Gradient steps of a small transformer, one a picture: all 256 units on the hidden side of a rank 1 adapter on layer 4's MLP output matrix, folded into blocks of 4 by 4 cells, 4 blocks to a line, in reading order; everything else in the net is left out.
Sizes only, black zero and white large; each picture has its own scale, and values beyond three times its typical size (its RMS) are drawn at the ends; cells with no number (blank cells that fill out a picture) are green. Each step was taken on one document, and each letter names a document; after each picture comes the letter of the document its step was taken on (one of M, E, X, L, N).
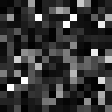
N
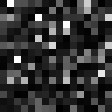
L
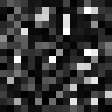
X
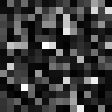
X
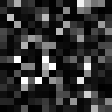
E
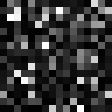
L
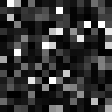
E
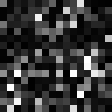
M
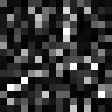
M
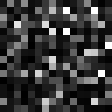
X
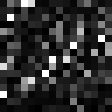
E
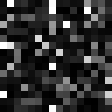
L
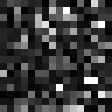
X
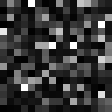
E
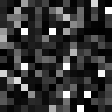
L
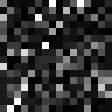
M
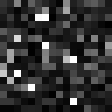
N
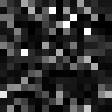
M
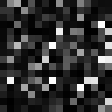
E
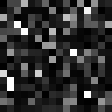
L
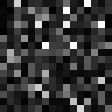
N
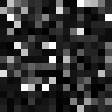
E
